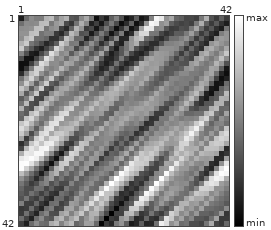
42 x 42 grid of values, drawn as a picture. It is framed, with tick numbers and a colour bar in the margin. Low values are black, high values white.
On average the colour sits 50% of the way up the scale. The grain runs diagonally up to the right. No row or column stands out. The values follow a bell shape.
